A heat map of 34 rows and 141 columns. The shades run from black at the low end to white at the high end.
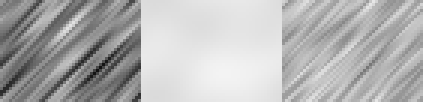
It is made of 1 by 3 panels. Panel 1,1: middling, slanting up to the right, strong in contrast. Panel 1,2: very high, smooth, faint in contrast. Panel 1,3: high, slanting up to the right.
